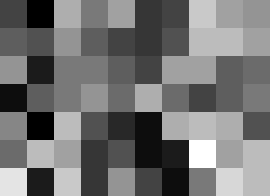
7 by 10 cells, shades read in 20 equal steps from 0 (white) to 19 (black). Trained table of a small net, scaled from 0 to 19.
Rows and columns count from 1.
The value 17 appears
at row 3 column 2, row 6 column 7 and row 7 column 2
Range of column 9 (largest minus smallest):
9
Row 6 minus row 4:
-7 -7 -3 7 2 12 6 -14 -5 -5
